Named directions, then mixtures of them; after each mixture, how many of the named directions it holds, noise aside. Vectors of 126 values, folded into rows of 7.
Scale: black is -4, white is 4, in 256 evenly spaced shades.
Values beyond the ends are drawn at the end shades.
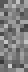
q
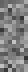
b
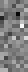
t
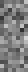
three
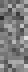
two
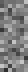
one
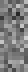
two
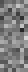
three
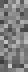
one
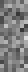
three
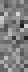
two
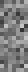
three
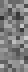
two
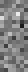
one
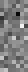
one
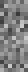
two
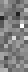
one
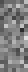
three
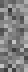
one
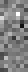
one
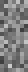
one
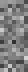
one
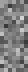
two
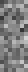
three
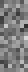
three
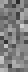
two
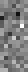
one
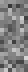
one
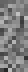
two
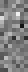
one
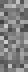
one
